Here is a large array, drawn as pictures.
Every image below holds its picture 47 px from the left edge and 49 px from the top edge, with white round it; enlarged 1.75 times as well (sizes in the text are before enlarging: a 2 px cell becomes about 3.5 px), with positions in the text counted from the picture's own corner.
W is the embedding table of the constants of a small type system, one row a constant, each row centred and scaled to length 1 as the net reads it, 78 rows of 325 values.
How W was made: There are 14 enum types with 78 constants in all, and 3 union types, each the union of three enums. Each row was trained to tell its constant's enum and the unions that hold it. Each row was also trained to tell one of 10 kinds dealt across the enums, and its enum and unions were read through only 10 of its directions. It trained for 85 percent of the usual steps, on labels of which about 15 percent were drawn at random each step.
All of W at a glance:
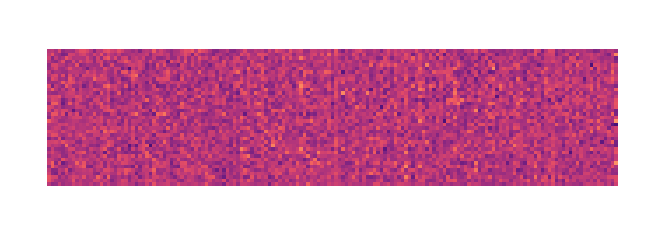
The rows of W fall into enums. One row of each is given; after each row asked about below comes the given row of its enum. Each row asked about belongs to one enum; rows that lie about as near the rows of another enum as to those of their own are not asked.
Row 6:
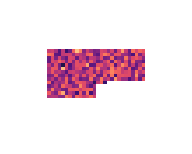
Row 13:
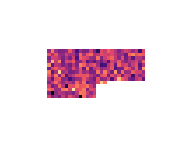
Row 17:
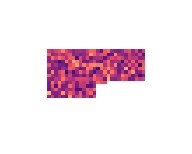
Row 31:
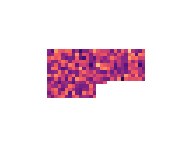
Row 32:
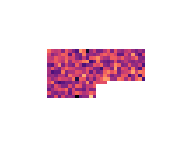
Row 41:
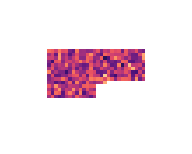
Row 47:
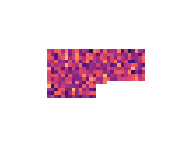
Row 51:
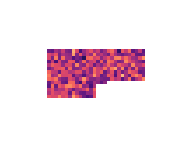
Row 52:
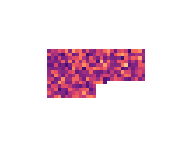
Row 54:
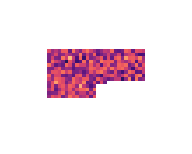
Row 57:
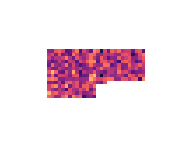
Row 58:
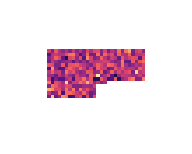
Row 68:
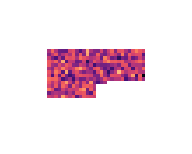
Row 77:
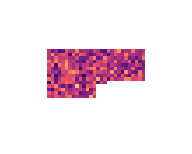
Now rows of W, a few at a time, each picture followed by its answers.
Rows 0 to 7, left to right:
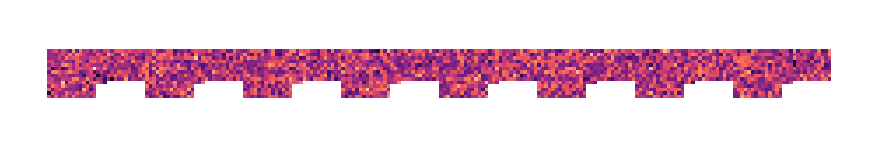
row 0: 52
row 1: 47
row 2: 17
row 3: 58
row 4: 54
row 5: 68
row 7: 32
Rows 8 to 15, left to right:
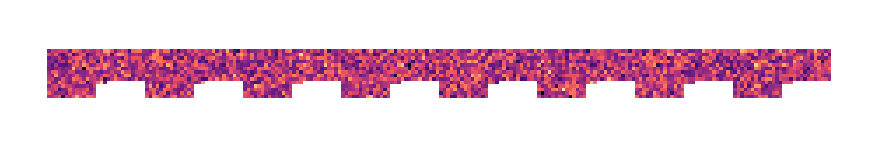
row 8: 52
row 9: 31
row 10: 51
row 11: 54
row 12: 13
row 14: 77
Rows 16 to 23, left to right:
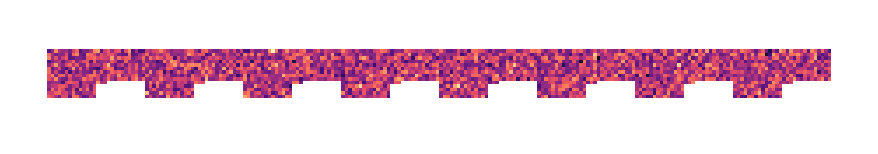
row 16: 51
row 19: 6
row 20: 68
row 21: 54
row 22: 6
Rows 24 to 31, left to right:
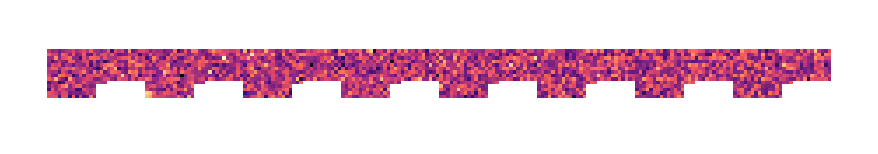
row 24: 51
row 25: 57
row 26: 58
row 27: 54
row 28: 47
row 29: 17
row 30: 17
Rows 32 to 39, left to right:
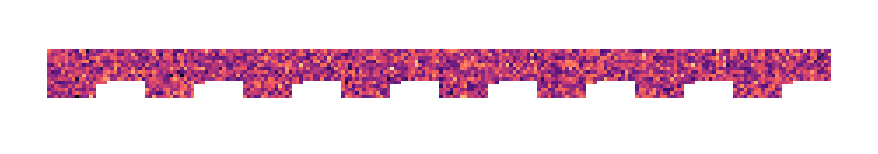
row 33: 52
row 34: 54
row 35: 68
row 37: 31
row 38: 51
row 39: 58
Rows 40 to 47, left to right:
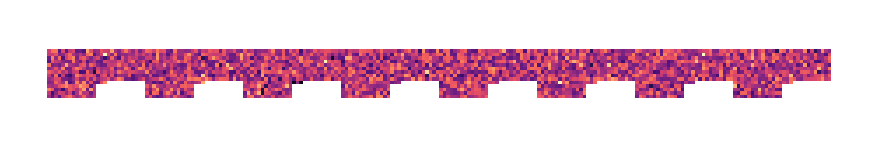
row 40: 6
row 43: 54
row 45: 77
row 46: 68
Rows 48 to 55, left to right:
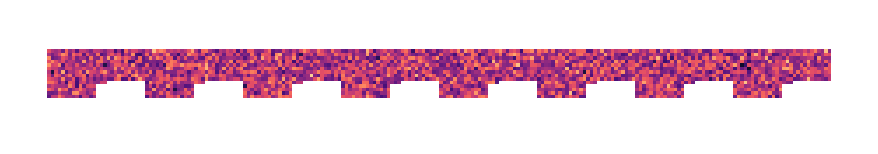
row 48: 32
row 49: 17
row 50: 52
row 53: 6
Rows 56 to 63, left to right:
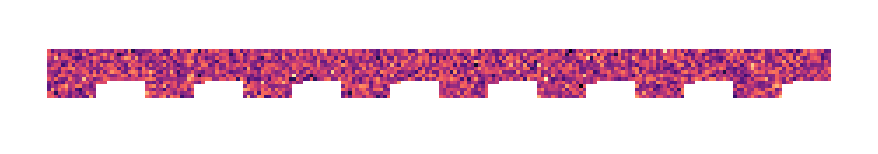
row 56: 51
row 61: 51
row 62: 77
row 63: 58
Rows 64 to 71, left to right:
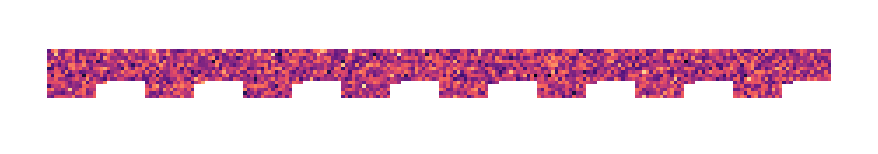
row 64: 52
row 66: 58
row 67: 17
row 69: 77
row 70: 52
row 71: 77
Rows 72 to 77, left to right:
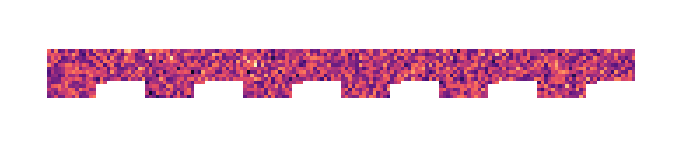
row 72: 58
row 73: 41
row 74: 32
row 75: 6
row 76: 6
